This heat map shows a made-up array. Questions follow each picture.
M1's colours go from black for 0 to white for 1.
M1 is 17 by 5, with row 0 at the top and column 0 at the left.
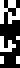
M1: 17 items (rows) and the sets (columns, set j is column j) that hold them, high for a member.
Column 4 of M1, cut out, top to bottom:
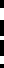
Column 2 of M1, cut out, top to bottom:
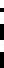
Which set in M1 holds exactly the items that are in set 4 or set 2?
0
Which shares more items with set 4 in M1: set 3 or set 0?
set 0
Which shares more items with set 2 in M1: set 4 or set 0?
set 0
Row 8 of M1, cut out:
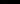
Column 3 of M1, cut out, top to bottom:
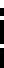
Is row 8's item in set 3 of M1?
no
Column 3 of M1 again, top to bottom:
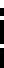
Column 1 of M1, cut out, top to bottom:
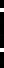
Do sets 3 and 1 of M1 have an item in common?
no
